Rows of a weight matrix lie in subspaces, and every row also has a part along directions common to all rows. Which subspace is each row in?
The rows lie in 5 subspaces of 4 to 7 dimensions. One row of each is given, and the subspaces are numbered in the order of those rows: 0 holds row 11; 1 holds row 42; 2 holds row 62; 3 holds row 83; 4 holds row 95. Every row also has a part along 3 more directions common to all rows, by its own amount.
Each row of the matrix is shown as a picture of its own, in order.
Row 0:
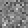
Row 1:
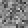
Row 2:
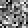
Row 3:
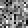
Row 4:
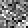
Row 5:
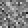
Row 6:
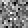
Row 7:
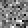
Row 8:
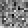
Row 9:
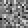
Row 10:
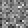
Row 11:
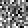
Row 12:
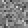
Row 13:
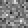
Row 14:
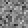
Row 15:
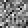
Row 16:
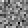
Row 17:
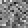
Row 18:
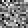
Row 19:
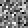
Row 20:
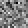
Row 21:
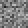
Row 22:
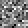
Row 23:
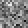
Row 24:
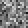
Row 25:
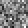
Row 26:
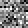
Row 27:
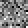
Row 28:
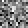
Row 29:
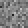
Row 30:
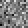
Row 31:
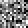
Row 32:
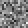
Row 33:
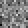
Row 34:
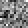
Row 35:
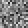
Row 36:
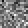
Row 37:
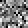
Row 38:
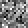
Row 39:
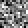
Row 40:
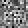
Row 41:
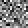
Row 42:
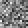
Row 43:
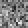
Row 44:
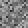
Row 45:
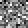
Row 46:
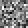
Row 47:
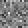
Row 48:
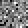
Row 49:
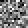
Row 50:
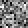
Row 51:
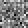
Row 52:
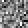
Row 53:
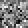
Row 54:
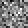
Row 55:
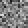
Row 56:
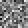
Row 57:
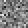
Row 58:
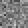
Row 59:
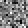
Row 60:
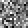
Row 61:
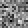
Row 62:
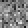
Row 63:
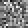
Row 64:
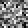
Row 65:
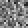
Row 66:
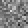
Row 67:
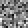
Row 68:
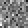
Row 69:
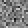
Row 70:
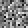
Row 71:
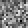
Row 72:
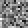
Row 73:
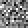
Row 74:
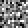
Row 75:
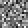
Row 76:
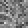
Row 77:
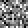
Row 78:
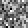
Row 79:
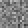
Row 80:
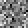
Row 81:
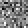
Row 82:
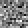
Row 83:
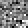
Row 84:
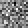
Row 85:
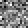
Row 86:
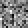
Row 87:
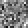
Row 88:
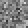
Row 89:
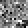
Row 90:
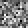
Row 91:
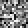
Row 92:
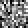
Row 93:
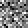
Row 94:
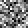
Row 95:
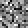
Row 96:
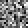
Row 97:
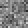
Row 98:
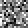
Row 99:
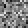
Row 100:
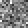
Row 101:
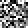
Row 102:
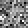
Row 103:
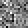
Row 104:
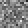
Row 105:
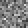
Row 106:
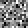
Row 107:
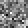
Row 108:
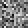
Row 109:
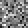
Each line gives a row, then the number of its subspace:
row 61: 4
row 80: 0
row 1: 1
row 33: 0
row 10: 1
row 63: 2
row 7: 3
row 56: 0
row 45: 3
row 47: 0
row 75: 1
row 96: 2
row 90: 3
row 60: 1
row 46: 4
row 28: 2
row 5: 2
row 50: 4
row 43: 2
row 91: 3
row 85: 3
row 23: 2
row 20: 2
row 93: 2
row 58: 0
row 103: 4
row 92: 0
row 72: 3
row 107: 1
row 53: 1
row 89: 0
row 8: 3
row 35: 1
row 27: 3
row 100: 1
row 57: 0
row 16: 2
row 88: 1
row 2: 4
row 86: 4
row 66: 2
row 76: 1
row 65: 2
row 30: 0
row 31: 4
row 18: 1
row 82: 2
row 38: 3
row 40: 3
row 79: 0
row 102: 1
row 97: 4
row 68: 0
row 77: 1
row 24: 2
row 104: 3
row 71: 3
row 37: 0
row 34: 3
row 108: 4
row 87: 3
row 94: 1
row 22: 4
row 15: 0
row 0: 1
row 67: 0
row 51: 2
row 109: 3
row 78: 2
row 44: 4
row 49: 2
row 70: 0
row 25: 2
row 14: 4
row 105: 3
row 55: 0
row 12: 4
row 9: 3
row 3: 4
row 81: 1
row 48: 1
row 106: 1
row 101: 3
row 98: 0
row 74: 2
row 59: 3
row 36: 2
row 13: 3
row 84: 1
